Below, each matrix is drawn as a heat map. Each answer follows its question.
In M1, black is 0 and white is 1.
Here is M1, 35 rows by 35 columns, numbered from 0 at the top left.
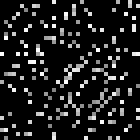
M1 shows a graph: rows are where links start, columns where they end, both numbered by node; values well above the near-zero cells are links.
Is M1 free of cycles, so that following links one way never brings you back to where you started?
no
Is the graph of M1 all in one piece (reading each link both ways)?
yes
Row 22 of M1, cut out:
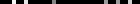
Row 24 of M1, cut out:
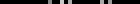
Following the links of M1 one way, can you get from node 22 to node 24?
yes
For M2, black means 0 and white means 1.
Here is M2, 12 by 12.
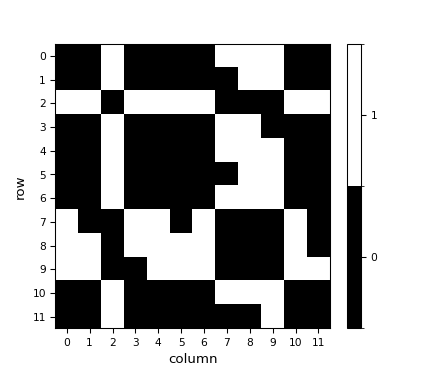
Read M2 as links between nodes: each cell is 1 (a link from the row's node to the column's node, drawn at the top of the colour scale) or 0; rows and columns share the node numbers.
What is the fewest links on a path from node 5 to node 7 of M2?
3
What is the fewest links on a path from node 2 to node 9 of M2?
2
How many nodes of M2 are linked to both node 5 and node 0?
3
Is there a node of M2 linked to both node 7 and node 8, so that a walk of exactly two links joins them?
yes
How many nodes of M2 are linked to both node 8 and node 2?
7
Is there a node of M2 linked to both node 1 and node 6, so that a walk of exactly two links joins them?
yes
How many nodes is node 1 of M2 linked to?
3
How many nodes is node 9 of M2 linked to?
7
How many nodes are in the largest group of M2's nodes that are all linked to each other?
2
